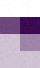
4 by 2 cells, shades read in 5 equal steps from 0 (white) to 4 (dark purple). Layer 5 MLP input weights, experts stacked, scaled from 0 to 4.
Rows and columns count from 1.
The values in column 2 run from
0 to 4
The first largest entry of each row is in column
1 2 2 1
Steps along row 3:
up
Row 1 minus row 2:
-3 -4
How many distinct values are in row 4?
1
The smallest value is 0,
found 2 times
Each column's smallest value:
0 0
